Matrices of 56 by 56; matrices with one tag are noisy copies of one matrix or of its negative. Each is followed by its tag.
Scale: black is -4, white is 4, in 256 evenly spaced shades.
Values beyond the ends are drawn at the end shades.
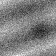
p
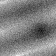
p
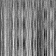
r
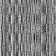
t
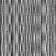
t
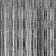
r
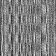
t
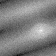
p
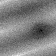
p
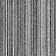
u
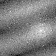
p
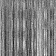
r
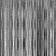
r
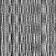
t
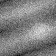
p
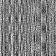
t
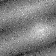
p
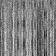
r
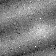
p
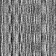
t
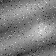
p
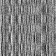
t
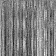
r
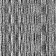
t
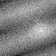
p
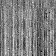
r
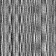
t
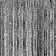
r
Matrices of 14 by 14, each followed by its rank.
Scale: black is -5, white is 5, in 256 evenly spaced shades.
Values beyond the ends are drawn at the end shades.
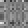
two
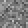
full rank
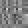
two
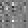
two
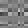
one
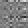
two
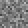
full rank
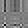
one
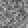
full rank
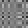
one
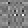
two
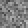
full rank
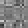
two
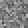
full rank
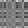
one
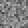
full rank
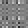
one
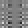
one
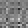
two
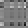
one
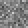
full rank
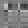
one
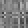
two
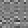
two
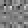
two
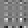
one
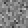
full rank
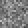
full rank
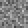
full rank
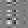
one
